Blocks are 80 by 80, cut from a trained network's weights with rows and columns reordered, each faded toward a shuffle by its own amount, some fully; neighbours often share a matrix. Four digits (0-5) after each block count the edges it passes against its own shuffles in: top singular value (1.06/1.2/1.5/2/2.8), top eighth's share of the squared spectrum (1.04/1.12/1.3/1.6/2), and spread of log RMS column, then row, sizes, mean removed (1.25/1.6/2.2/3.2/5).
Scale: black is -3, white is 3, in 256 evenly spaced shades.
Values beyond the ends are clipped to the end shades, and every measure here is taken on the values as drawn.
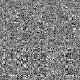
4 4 2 2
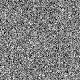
2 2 0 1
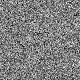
0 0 0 0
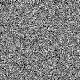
3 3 0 1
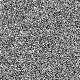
1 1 0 0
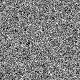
0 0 0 0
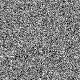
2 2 0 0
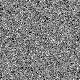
0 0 0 0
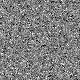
0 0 0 0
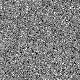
2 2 0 0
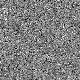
2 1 0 0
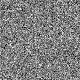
1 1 0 0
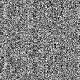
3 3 0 1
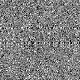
3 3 1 2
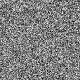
0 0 0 0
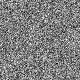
0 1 0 0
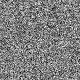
1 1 0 0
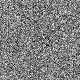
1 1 0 0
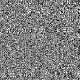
3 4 2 2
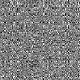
4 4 3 3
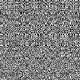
4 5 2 3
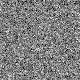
1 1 0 0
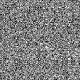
3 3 0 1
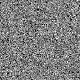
2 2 0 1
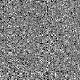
3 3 2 2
